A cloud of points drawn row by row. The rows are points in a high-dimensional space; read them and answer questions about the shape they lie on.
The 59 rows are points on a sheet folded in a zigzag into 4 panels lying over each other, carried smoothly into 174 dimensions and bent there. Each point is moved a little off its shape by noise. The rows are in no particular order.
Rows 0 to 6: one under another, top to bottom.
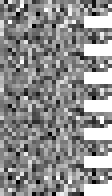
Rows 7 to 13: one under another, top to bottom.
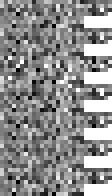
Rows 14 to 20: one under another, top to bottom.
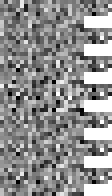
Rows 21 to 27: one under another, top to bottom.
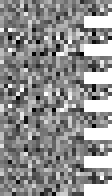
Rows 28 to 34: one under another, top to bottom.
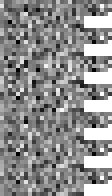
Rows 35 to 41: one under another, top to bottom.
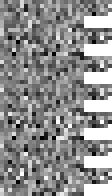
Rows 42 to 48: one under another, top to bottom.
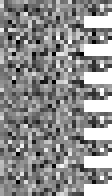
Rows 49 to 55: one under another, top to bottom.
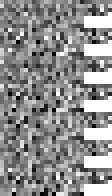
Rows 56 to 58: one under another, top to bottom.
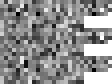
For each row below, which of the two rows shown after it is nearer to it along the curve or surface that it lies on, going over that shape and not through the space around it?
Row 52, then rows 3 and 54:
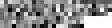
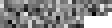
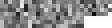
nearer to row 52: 3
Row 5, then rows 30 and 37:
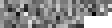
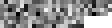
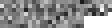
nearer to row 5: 30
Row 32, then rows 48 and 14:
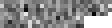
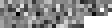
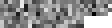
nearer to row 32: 14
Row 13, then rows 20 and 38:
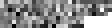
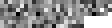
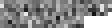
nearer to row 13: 38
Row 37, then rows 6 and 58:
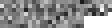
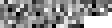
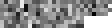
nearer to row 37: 58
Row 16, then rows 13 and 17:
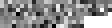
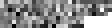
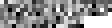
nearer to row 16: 17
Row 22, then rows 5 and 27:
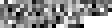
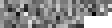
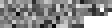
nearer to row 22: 27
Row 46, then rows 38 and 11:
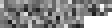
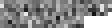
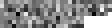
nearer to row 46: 11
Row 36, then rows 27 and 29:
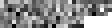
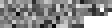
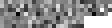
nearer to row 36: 27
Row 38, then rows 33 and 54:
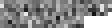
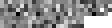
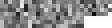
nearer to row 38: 33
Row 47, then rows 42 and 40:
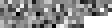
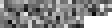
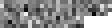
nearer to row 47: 40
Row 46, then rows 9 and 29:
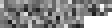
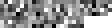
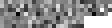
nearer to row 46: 29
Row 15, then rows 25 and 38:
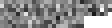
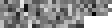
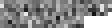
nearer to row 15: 38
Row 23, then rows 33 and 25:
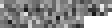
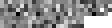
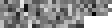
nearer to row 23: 33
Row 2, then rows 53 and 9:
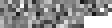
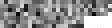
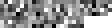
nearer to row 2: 9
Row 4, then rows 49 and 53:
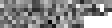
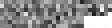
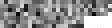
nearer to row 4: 49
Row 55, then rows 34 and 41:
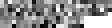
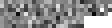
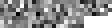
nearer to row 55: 34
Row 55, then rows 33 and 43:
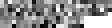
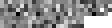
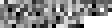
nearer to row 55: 43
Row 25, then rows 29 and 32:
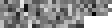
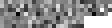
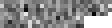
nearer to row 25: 32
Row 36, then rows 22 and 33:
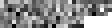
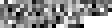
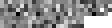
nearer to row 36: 22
